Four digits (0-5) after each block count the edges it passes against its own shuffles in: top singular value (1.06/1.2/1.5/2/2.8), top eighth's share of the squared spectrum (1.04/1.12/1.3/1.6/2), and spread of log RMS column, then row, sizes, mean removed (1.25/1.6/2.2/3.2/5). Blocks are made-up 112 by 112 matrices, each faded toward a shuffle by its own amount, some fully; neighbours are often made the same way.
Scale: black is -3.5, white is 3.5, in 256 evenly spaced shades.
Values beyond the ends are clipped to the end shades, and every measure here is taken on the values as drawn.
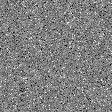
0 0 0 0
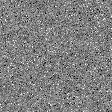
0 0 0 0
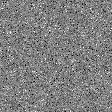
0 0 0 0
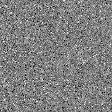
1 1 2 0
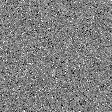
0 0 0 0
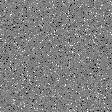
2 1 0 0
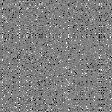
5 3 2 2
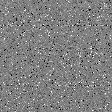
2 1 0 1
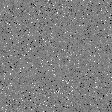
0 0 0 0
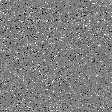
1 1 0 1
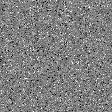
0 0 1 0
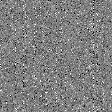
2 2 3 0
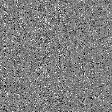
1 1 3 0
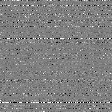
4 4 0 4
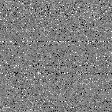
2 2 0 3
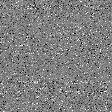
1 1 0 2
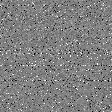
1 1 0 2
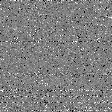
2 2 0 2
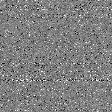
2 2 0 3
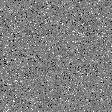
0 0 0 1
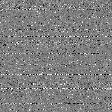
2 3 0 3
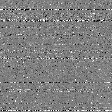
3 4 0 4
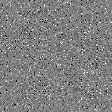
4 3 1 2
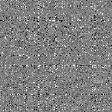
4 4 3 3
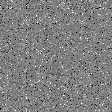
3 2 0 1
